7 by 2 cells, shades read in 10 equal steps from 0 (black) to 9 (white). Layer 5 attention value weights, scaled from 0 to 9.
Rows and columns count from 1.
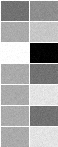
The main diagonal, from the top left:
4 7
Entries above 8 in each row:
0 0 1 0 0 0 0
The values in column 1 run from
4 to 9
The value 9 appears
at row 3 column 1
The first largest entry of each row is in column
2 2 1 1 2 1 2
